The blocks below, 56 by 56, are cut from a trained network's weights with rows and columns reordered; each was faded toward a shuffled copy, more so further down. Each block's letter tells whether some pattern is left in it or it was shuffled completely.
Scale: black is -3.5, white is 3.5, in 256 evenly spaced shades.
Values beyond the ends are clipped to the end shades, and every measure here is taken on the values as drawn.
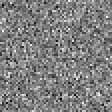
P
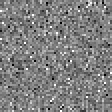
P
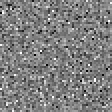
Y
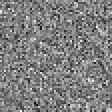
Y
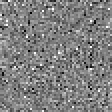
P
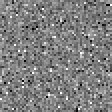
Y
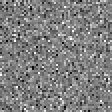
Y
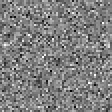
P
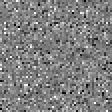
P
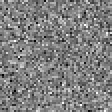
P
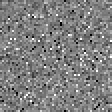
Y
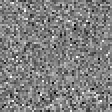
Y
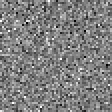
Y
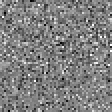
P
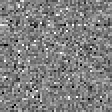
P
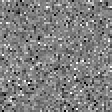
Y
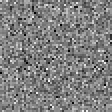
Y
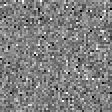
Y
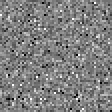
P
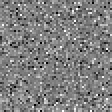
P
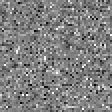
P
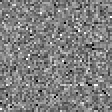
P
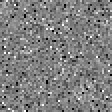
Y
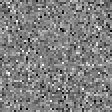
Y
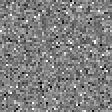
Y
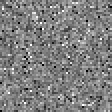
P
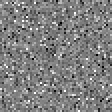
Y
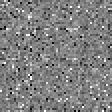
P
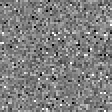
P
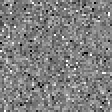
Y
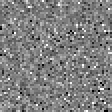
Y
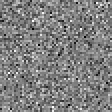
Y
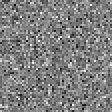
P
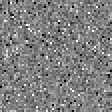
Y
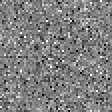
Y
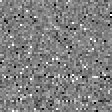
P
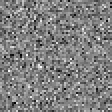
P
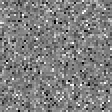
Y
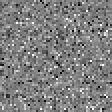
P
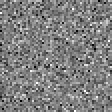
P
